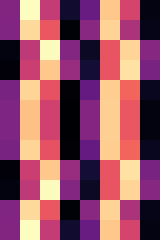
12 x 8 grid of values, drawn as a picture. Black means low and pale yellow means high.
On average the colour sits 50% of the way up the scale. The top and bottom halves mirror each other. The ninth with the lowest average is the centre. Upright stripes repeat 2 times across the table.
